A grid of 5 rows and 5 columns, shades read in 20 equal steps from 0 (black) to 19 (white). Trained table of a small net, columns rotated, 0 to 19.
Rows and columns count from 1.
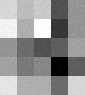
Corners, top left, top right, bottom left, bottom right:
16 11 17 16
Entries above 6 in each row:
4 4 4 4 5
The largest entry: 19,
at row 2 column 3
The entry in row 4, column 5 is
7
